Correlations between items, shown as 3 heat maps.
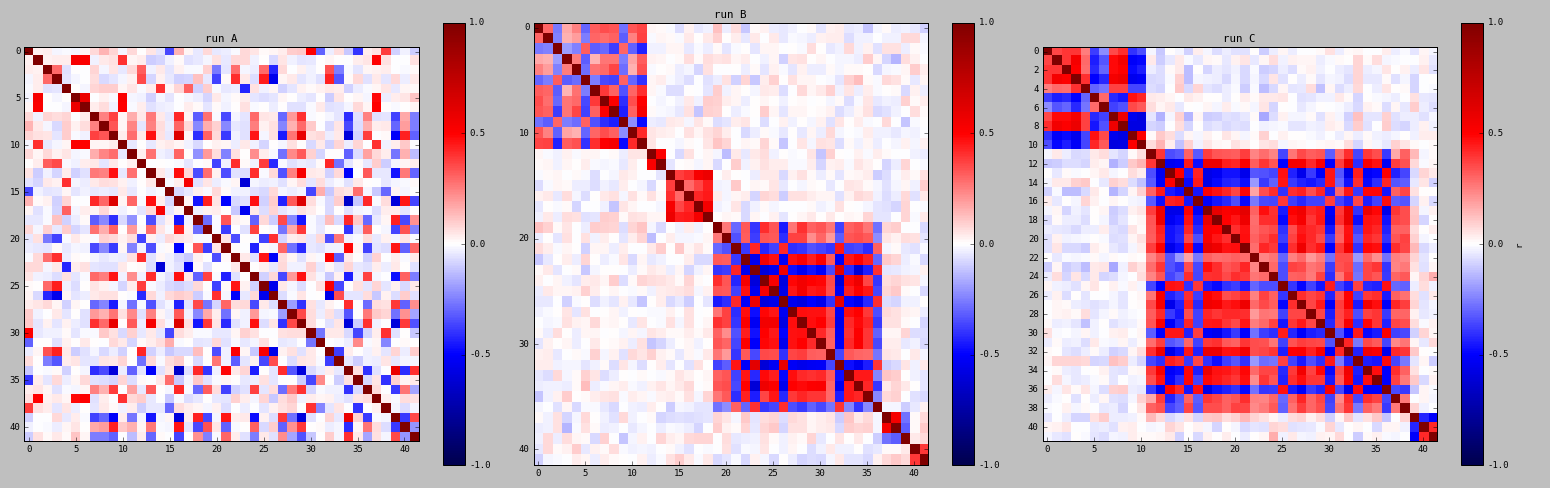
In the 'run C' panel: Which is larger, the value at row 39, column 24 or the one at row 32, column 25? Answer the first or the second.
the first
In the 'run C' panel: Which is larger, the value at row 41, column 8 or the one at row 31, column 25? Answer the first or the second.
the first
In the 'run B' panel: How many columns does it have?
42
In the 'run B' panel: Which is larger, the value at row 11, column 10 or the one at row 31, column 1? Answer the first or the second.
the first
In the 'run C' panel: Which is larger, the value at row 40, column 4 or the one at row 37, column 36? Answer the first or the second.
the first
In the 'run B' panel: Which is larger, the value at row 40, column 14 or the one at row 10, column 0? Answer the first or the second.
the second
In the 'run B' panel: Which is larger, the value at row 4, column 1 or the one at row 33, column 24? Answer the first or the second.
the second
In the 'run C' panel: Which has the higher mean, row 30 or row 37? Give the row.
37
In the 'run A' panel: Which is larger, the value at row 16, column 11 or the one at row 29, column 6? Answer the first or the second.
the first
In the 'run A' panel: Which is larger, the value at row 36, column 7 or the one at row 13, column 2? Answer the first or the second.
the first
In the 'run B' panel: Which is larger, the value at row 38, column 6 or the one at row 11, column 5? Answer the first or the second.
the first
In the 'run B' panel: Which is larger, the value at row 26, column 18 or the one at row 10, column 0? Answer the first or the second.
the second
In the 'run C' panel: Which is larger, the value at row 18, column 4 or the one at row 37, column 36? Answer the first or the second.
the first
